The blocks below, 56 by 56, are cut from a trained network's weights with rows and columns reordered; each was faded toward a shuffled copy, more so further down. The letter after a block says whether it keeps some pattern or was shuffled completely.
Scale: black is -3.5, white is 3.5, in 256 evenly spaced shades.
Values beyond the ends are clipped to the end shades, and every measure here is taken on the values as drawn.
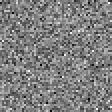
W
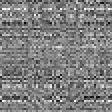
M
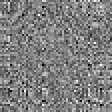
M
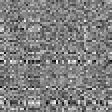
M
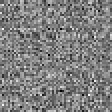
M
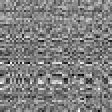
M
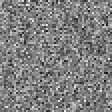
W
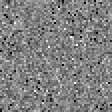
W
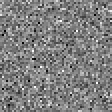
W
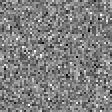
W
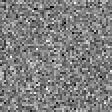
W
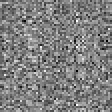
M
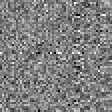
M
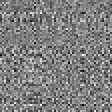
M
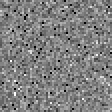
W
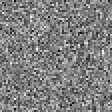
W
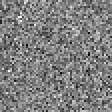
W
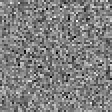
W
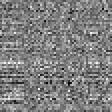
M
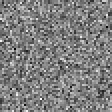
W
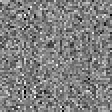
M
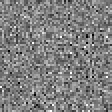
M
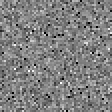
W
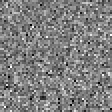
W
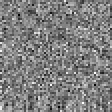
M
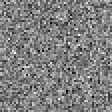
W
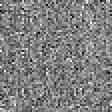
M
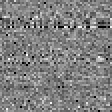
M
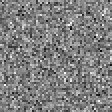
W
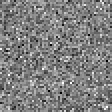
W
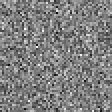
M
